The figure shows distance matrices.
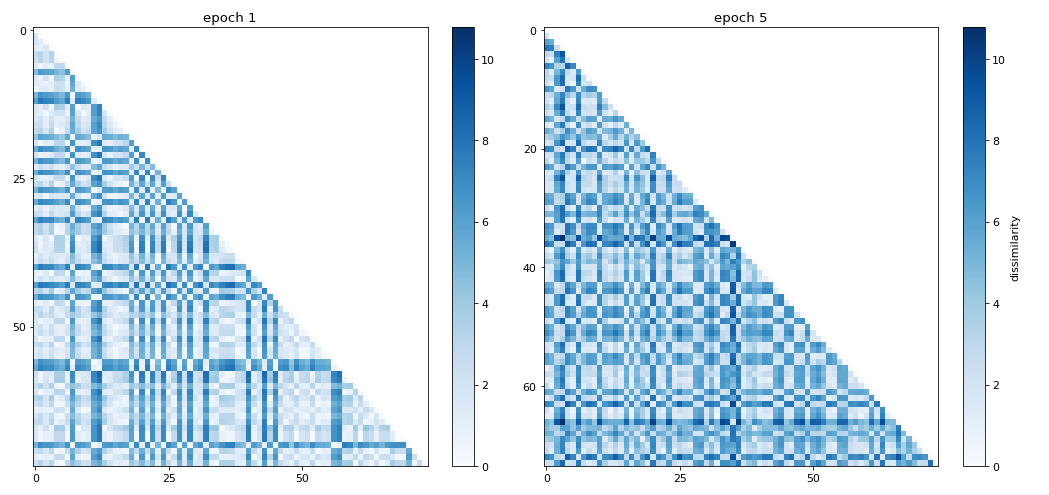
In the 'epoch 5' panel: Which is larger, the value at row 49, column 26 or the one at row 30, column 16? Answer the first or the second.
the first
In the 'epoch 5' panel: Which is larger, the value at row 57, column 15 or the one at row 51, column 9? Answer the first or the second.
the second
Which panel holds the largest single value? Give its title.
epoch 5
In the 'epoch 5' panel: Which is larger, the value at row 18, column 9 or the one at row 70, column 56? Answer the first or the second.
the second
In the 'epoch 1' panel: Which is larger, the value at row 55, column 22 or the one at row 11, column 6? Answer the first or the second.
the second
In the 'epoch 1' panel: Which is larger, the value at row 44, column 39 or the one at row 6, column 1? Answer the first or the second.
the first
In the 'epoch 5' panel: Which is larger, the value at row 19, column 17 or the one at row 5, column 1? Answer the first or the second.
the first
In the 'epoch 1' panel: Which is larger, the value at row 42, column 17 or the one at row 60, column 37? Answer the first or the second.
the second
